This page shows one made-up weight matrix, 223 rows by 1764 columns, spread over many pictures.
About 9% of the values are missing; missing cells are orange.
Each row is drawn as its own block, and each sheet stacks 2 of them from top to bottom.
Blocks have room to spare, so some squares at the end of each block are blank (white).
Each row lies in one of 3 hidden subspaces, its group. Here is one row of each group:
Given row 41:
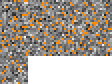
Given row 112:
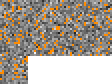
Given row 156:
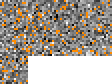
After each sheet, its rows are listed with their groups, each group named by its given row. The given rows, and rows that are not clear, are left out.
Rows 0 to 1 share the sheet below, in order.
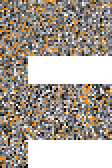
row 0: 112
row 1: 112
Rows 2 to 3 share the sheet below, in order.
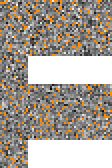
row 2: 112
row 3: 112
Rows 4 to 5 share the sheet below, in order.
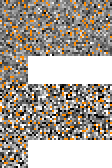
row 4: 156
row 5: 156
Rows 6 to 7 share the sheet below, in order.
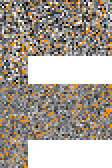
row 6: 41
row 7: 156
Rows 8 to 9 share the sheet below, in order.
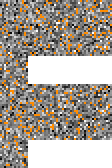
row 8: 156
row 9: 112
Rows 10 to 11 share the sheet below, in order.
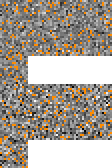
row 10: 156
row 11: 156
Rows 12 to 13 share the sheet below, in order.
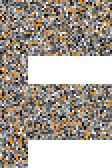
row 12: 41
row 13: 41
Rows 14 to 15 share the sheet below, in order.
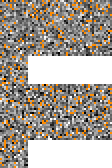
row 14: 156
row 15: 41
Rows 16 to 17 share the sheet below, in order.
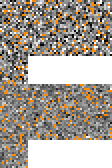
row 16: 112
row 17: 156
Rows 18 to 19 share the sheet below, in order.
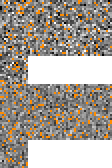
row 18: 112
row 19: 156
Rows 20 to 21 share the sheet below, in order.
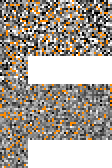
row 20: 156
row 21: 41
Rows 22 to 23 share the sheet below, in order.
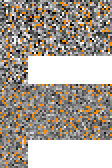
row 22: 41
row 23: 41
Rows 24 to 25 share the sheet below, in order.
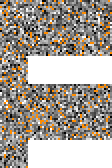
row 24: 112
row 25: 112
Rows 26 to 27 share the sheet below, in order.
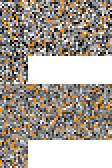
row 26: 41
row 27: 112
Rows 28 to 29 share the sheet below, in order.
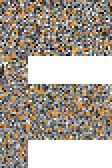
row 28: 156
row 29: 41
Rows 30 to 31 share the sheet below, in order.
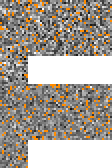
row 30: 112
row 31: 41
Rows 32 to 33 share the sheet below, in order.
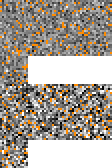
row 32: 112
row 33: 112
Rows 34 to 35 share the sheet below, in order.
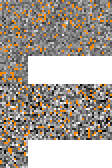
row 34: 156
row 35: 156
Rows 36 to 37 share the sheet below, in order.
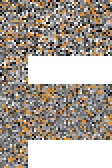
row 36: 156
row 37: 41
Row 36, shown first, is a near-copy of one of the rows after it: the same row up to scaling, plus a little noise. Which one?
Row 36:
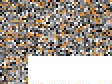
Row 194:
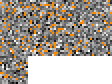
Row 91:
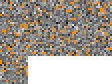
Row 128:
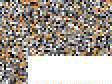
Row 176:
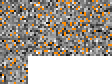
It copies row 176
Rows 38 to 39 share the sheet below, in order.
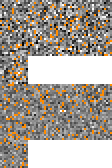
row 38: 156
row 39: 156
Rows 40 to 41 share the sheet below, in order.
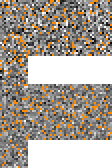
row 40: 156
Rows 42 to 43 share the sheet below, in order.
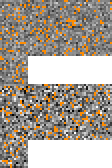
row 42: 41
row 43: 41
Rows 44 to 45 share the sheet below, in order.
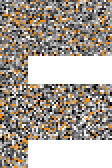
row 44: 41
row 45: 112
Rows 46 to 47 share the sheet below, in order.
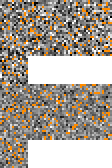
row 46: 112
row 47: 41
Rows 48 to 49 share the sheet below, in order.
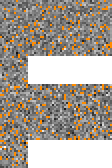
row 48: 112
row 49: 112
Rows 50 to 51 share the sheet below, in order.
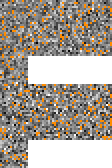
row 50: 156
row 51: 156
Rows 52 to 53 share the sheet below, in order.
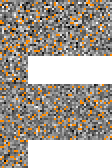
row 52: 41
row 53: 156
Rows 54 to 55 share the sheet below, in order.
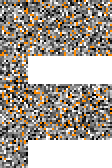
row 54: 41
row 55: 112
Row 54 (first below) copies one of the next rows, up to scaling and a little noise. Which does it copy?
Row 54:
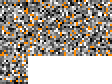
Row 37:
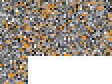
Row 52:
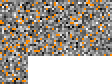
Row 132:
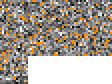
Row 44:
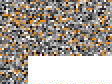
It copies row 132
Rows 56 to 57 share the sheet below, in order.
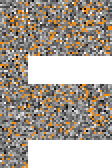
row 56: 112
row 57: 156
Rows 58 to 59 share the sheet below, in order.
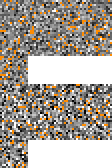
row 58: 41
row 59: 41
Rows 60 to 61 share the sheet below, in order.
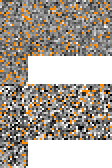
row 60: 41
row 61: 41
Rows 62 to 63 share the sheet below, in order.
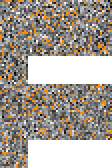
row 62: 112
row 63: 41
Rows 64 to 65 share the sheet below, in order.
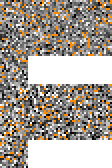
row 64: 112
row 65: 41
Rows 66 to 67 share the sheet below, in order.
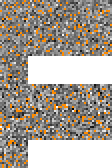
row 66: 156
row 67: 156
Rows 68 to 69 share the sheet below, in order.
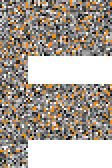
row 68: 41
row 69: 156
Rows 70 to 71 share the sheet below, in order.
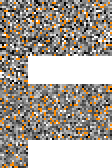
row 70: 112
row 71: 156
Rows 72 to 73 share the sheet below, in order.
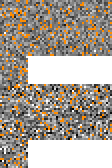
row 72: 112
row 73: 156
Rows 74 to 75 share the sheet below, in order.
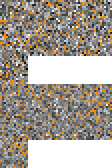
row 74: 41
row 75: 156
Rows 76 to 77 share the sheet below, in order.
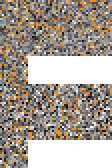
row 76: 112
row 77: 156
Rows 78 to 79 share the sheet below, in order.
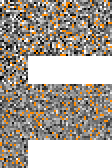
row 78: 112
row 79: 41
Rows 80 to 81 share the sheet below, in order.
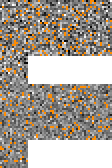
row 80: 112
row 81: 112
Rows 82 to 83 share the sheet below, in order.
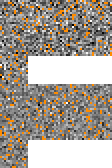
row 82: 156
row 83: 112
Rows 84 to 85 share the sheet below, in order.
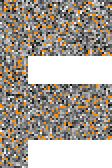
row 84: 112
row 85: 112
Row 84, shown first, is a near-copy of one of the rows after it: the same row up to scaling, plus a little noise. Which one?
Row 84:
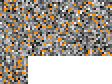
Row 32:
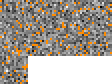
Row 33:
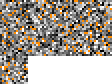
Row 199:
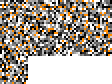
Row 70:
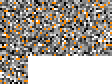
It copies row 32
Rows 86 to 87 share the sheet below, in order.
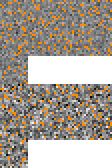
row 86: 112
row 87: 112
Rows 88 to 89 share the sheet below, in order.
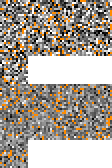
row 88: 156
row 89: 112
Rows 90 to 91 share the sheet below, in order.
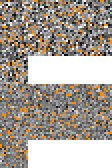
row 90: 41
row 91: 156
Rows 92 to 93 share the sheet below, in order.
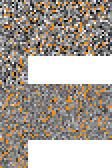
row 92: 112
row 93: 41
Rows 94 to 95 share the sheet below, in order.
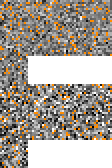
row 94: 112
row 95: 112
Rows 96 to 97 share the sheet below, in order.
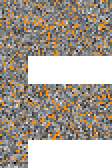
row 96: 156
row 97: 156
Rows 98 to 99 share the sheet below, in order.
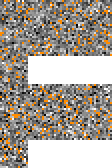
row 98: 112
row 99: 112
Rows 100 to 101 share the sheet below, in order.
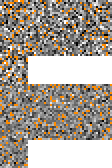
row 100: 112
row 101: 156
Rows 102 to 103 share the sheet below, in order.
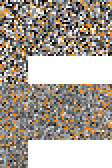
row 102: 112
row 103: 156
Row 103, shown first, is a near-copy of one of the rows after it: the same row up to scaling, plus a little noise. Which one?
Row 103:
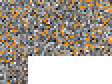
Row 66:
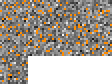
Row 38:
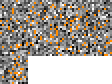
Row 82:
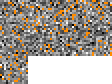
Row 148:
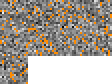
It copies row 66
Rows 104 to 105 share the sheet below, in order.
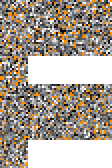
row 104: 156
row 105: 112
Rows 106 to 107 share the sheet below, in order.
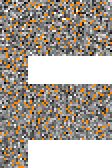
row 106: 41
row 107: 41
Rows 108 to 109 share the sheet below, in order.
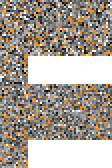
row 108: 112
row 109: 41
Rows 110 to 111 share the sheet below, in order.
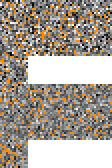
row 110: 156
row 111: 112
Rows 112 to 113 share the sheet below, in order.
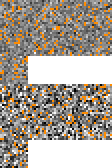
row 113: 156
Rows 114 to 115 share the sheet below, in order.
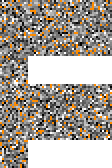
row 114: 41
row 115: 156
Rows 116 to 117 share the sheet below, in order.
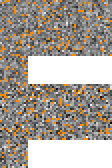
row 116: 156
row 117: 156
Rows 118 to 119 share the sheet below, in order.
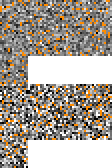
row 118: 41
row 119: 41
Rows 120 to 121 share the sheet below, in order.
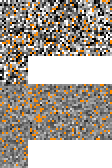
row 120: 156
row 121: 41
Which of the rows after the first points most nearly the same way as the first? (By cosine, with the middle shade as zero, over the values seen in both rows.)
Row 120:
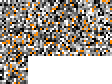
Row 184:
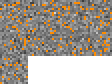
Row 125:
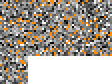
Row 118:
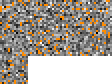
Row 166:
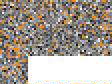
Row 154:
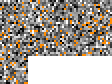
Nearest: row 154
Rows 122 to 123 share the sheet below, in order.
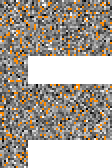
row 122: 41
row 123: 112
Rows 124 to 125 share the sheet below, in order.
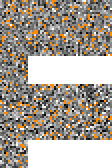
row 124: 41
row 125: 156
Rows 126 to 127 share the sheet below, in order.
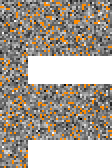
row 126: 41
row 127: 112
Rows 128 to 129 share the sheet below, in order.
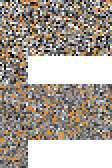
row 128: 156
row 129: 156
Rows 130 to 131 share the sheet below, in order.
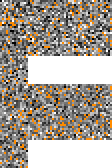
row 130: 41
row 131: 156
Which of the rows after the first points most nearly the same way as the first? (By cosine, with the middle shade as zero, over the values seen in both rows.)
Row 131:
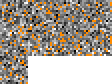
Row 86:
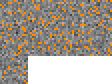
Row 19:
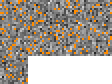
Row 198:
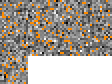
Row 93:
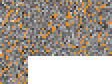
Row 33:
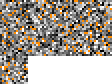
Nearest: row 19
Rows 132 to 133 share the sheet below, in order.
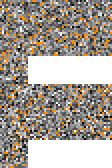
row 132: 41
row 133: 41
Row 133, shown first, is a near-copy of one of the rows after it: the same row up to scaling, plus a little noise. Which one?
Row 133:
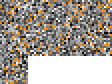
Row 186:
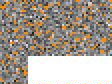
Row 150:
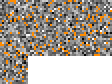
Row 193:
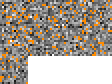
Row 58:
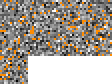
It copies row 150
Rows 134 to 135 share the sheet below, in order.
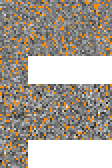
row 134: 112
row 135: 156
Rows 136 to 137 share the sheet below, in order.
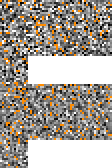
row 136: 41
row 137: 112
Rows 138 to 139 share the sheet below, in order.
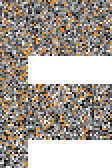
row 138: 156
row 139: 156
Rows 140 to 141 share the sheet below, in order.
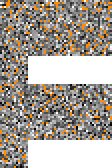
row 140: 112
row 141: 41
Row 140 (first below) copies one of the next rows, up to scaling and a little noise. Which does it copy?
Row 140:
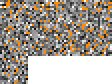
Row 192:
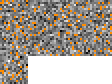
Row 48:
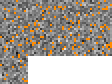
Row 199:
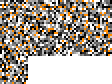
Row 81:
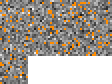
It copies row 199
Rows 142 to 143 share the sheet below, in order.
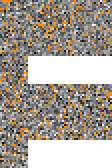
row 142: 112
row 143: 112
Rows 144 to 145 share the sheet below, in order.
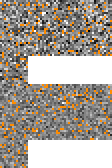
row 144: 156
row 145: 41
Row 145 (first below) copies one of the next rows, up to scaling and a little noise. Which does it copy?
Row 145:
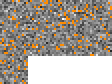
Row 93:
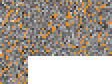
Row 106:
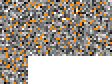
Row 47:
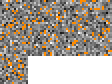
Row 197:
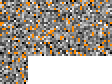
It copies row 106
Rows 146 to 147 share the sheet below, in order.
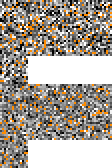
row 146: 41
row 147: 156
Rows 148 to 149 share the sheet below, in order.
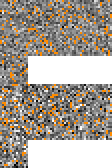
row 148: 156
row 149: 41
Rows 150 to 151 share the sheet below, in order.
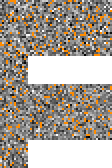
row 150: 41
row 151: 112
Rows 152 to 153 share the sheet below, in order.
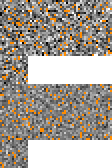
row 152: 41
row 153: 112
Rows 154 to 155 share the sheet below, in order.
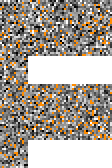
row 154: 156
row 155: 41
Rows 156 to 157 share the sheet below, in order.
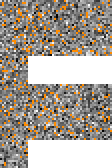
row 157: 156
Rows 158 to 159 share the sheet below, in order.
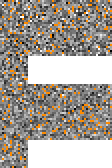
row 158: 41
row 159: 112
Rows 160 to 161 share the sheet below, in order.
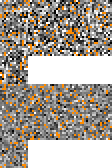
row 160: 156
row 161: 112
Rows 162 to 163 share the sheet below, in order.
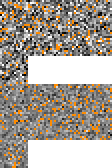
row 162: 41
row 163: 41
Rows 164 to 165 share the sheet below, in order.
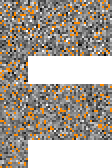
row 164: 41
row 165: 156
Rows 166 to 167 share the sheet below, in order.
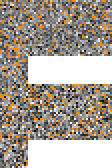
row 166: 112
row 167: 156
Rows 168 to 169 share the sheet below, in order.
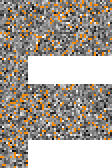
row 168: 112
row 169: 156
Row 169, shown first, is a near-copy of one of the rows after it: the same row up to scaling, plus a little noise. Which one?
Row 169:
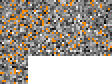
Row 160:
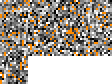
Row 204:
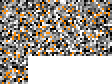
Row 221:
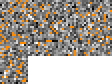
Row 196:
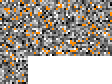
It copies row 204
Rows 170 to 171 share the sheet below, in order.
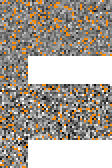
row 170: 112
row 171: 112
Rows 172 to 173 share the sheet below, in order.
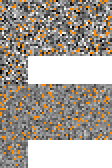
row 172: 41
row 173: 112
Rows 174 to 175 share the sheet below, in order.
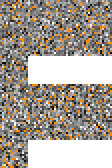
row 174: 112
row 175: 41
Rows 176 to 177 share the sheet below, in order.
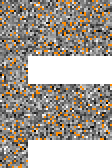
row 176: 156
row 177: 156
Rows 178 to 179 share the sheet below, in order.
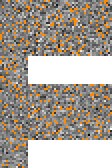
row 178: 156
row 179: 156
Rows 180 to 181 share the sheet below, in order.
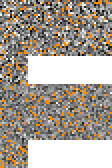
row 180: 112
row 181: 41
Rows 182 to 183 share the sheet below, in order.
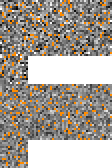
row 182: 112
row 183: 41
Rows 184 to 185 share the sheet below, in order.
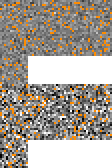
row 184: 41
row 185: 41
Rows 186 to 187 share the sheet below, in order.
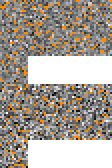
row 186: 41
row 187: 41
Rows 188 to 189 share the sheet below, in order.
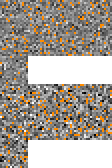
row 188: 156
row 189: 112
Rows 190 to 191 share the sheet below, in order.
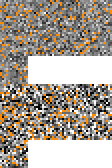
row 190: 156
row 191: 156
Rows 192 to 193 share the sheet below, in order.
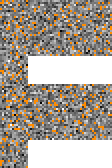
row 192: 112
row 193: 41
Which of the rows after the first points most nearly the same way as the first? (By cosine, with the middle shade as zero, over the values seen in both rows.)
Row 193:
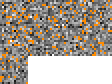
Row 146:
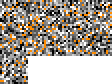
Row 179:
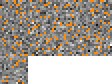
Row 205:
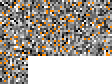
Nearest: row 146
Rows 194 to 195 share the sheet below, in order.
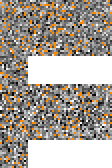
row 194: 156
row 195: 112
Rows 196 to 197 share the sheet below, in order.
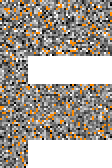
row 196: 156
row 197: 41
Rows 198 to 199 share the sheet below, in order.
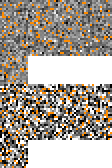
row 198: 156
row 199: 112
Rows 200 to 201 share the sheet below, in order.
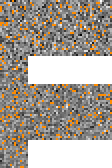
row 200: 112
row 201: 156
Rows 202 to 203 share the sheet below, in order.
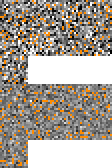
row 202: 41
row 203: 41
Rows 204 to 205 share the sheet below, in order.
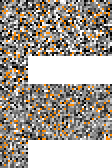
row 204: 156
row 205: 41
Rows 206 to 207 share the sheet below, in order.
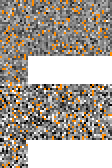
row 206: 156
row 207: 112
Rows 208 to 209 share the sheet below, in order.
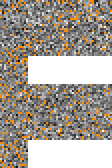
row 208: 156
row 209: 156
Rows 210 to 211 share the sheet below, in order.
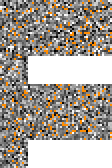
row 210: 112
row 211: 41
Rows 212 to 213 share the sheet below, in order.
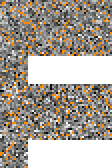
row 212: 112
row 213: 112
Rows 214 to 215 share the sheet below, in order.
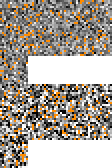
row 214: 112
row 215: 156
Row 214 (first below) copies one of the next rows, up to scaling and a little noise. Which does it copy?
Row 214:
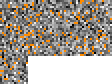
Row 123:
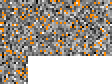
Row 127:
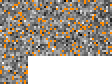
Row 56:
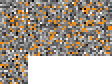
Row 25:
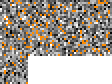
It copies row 123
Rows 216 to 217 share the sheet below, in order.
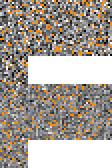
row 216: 112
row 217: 41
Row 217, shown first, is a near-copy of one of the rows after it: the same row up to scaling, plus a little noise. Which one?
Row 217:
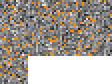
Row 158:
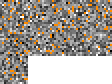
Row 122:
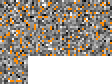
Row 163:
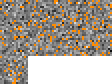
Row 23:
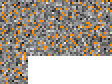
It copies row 122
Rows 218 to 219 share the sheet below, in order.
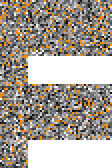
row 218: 156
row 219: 41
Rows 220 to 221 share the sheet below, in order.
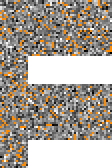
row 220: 112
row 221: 156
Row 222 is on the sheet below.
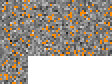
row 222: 41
